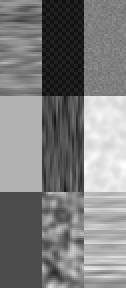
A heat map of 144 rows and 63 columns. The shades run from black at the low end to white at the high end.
The table splits into 3 rows of 3 panels. Panel 1,1: middling, streaked across. Panel 1,2: very low, checkered, faint in contrast. Panel 1,3: middling, fine-grained, faint in contrast. Panel 2,1: high, flat. Panel 2,2: low, streaked downward. Panel 2,3: very high, blotchy, faint in contrast. Panel 3,1: low, flat. Panel 3,2: middling, blotchy, strong in contrast. Panel 3,3: high, streaked across.
